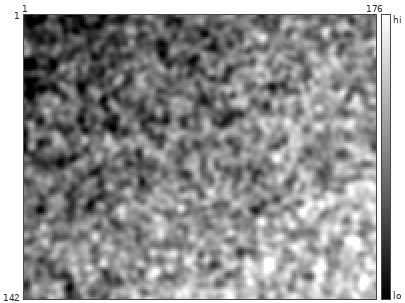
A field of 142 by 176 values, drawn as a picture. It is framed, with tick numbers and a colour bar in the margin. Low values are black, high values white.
No row or column stands out. The field climbs toward the bottom right. No regular stripes run through it. The field is mottled with small blotches. The halves do not mirror each other. The top left is the ninth with the lowest average. The ninth with the highest average is the bottom right.
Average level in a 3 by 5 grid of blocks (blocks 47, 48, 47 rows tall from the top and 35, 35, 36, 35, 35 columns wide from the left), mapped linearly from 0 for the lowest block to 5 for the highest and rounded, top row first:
01133 / 12334 / 23445
